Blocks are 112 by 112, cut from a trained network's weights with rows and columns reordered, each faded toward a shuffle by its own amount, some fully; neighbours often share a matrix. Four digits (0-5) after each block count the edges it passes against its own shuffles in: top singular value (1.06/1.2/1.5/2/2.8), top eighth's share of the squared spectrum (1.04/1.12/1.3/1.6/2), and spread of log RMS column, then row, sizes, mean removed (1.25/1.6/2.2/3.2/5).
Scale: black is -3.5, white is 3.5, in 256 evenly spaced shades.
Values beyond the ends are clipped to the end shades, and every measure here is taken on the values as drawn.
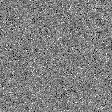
3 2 0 1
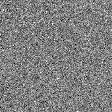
3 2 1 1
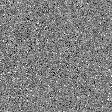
2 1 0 0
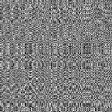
5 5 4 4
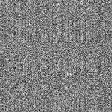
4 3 1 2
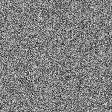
2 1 0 0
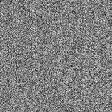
3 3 0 1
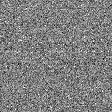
3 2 0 1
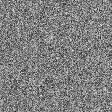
3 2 0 0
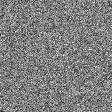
1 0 0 0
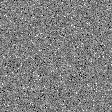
0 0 0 0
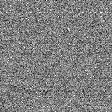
3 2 0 1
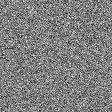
0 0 0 0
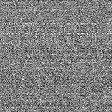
4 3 1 2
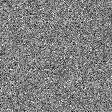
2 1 0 0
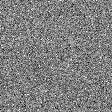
2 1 0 0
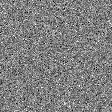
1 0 0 0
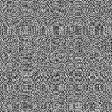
5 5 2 3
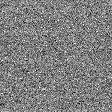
2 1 0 1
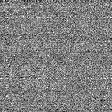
4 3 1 2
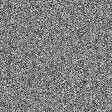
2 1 0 0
